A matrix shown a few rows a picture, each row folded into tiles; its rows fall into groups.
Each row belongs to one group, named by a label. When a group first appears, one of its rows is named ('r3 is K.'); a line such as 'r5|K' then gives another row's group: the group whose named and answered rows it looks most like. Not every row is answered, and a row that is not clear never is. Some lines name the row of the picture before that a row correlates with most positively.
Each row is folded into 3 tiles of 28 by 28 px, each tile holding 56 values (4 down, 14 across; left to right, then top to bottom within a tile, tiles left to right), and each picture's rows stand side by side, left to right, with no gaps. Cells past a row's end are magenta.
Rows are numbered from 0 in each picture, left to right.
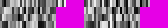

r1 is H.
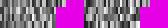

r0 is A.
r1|H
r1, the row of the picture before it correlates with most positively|0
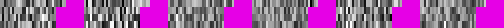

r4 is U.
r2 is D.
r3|D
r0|A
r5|D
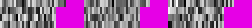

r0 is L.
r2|D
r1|A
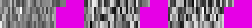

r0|L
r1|H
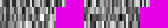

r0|A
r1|A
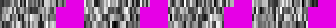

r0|H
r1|D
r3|L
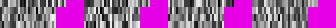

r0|H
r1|H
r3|U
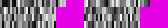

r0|A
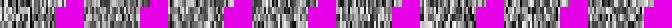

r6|H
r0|U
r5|U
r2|D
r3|H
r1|L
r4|A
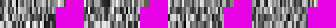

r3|A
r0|U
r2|L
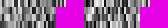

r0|D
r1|H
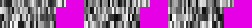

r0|U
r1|U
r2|U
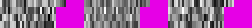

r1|L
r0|L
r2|D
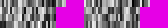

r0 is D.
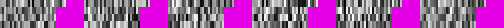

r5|D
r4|U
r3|D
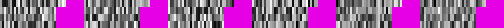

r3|A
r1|U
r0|A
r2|L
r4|U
